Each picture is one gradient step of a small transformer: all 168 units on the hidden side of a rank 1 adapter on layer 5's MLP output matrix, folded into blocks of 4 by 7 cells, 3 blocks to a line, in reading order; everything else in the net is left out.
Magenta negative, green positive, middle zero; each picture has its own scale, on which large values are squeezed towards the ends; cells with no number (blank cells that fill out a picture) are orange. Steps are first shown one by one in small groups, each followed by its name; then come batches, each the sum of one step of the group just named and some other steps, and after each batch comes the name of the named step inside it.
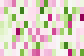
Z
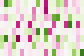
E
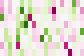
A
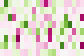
A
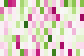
A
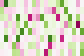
A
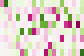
A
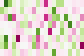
E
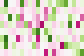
E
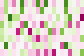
Z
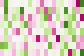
Z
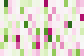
A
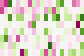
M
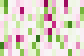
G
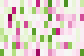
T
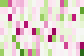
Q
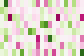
T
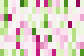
T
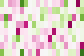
Q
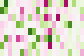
G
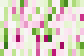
T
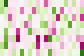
Q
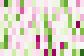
M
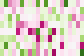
Q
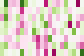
G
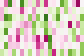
M
